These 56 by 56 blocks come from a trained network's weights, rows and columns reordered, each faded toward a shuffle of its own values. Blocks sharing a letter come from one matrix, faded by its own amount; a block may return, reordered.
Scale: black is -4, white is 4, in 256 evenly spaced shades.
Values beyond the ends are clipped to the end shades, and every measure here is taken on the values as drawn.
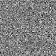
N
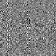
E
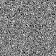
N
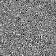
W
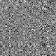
E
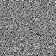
N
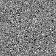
W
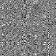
E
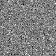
W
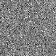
W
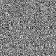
N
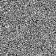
N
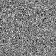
N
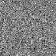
N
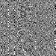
E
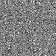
W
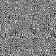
E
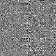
E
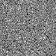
W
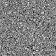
W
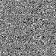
N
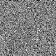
N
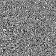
N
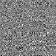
E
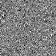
W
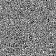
N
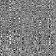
E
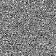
N
